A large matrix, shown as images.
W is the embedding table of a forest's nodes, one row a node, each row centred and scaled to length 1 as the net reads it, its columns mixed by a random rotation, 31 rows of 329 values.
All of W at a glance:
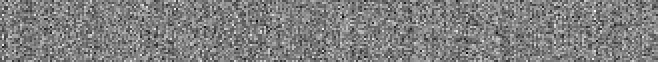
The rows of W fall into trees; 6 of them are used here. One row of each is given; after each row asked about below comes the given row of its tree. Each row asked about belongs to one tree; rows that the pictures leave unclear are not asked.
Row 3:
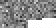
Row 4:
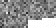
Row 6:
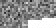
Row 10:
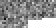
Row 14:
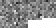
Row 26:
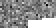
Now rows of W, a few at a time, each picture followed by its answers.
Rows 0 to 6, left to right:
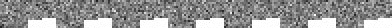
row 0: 4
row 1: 14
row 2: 26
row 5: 14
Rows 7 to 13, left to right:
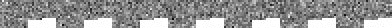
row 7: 3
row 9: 14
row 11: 26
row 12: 10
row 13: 6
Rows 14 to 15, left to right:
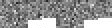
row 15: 6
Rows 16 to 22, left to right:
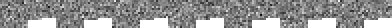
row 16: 6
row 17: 4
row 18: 4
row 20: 26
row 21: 10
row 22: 4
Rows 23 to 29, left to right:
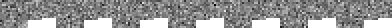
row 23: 6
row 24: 26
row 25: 14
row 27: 14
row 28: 4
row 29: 3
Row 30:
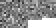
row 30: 6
